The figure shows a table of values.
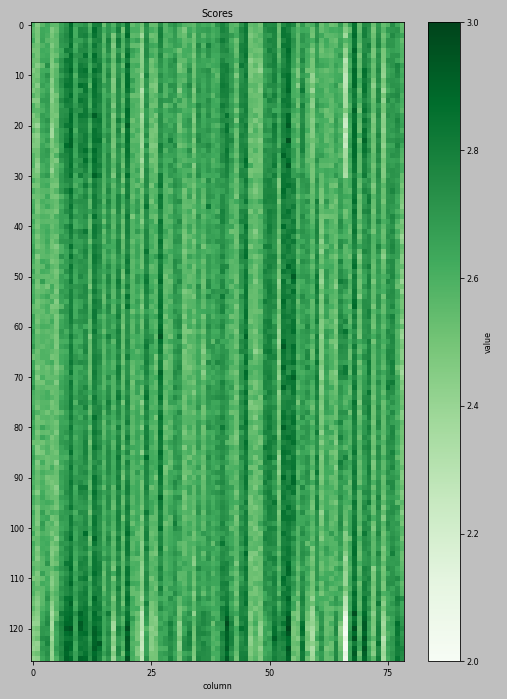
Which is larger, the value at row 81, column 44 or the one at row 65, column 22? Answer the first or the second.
the first
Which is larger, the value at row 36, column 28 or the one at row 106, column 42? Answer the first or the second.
the second
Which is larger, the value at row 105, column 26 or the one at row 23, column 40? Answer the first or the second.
the second
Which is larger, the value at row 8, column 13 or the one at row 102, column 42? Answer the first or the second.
the first
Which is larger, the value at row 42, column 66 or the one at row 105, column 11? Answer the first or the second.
the second
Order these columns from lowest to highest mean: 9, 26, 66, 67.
66, 26, 67, 9
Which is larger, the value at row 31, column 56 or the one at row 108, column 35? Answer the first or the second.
the second
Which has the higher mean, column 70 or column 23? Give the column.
70
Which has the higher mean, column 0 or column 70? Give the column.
70
